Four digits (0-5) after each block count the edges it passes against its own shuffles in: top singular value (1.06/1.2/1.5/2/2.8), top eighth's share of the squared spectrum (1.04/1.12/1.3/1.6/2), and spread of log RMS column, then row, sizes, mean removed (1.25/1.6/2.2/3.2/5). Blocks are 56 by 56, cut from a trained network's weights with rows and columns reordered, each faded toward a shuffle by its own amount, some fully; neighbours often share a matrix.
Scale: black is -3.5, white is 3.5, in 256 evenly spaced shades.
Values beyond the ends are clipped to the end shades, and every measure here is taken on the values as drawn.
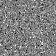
2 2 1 0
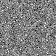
1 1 0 0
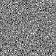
3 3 1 2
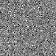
3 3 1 1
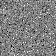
0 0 0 0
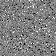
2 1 0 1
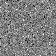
0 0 0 0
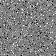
0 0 0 0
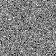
2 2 0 1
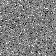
0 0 0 0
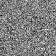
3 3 0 0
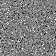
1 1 0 0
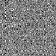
3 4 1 1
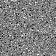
1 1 0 0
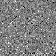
3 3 0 1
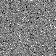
1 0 0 0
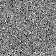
0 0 0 0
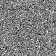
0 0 0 0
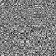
3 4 0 3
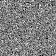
2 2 0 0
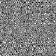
3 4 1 2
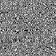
3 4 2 2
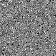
0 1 0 0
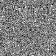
2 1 0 0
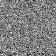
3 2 0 1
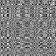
5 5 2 3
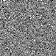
3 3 1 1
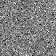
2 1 0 0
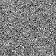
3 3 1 1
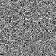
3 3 0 2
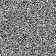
0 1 0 0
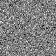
2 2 0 1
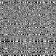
4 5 1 3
